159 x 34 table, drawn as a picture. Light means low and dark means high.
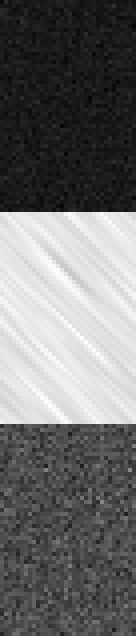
The table splits into 3 rows of 1 panel. Panel 1,1: very high, fine-grained, faint in contrast. Panel 2,1: very low, slanting down to the right, faint in contrast. Panel 3,1: high, fine-grained.
